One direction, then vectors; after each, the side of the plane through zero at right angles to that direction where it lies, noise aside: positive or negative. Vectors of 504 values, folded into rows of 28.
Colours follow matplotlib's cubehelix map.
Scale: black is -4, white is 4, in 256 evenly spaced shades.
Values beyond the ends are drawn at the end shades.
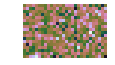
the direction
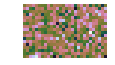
positive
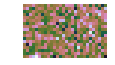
positive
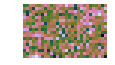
positive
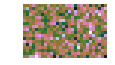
positive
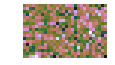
positive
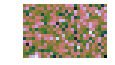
positive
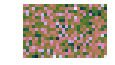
negative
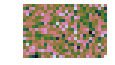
negative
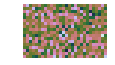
negative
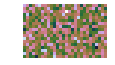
negative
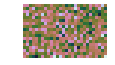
negative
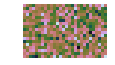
negative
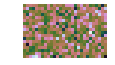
positive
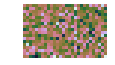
negative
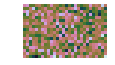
negative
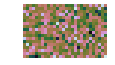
negative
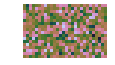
negative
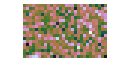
positive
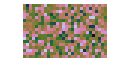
negative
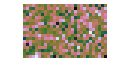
positive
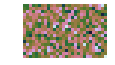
negative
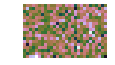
positive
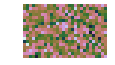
negative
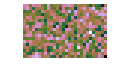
positive
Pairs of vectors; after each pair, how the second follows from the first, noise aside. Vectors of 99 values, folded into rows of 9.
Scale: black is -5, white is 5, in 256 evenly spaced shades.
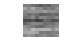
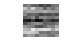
scaled up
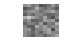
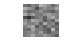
negated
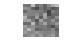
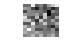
scaled up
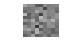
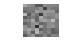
copied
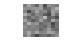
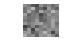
wrapped around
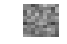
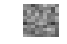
copied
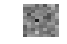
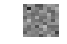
wrapped around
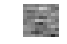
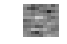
wrapped around
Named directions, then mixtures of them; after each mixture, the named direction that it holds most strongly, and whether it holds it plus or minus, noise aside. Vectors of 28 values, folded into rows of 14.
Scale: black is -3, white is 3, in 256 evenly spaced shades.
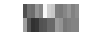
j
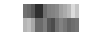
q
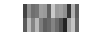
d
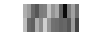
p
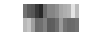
q, plus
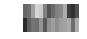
q, minus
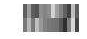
d, plus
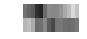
q, plus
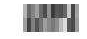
d, minus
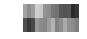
q, minus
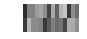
d, plus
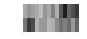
q, minus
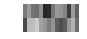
j, minus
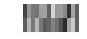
d, plus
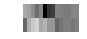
j, minus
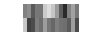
p, plus
